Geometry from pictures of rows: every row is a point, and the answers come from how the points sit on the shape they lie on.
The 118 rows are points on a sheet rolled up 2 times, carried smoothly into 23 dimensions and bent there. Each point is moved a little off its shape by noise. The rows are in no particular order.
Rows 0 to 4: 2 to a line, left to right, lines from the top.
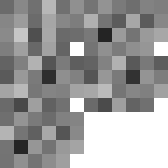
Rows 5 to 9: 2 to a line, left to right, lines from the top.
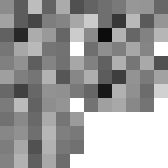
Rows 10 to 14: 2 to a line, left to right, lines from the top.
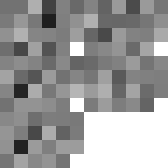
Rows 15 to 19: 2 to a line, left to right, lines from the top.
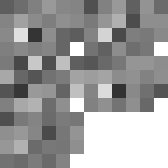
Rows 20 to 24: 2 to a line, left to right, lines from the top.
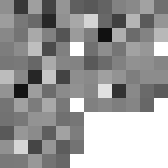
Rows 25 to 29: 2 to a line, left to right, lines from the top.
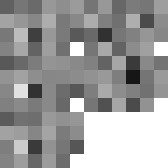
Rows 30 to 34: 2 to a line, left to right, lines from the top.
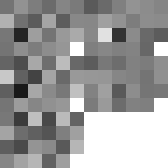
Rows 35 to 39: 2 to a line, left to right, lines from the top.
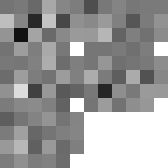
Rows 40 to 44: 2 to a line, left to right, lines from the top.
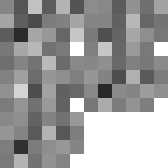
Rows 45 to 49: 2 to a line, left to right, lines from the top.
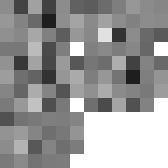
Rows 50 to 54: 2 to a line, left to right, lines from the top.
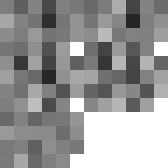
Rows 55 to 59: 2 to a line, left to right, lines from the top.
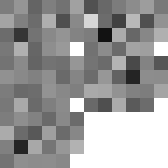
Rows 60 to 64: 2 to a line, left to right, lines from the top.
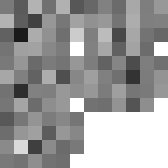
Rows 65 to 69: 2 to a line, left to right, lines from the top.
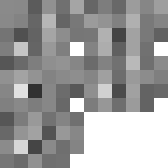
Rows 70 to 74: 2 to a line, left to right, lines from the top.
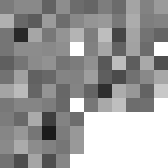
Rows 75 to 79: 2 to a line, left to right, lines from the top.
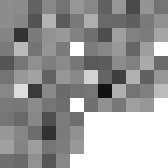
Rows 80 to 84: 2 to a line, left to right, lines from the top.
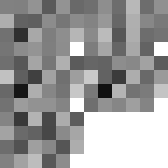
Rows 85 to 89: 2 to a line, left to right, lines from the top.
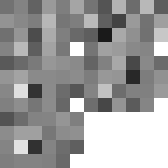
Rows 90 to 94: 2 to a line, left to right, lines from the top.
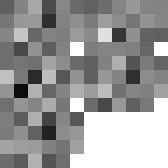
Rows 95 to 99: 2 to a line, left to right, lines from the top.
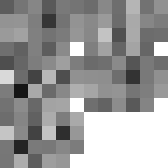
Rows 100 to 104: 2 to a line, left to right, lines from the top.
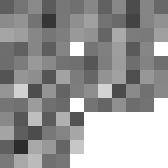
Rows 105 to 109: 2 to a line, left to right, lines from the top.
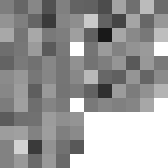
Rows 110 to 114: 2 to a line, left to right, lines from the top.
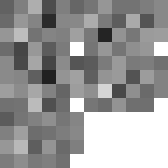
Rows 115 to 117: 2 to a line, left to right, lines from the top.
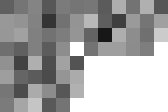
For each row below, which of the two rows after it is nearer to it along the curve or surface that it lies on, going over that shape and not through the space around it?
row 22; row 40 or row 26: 40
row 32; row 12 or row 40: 40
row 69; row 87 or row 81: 87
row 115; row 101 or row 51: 101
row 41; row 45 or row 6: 45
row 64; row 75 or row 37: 37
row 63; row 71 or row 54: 54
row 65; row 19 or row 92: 19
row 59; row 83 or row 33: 33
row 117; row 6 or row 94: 94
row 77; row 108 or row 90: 90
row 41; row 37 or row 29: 29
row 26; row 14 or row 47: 14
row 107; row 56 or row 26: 26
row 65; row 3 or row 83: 3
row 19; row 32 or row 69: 69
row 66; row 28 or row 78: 28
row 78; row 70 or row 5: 5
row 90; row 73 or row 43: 73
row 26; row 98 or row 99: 98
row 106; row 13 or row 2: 2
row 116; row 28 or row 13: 28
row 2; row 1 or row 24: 24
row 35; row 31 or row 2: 2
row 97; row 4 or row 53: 53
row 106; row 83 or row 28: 83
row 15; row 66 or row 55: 66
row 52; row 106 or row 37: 106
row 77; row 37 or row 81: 37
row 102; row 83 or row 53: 53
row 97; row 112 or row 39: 112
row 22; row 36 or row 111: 111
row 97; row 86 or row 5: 86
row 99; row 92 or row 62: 92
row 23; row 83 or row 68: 68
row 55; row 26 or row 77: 26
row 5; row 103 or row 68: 103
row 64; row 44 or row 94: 94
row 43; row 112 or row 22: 112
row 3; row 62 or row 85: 85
